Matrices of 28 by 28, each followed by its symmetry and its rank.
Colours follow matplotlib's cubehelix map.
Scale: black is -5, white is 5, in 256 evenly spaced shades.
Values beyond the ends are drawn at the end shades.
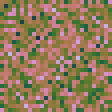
symmetric, full rank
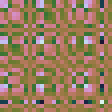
symmetric, rank two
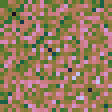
symmetric, full rank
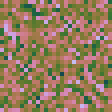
antisymmetric, full rank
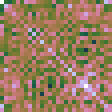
symmetric, rank five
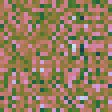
neither, rank five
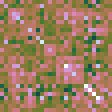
symmetric, rank five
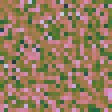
antisymmetric, full rank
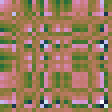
symmetric, rank two
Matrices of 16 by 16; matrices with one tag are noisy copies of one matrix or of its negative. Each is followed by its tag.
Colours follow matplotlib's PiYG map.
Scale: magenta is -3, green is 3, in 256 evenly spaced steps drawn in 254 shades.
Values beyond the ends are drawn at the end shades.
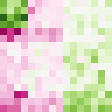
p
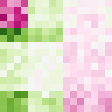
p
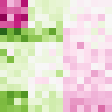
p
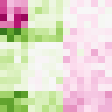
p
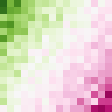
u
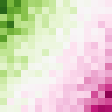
u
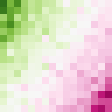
u
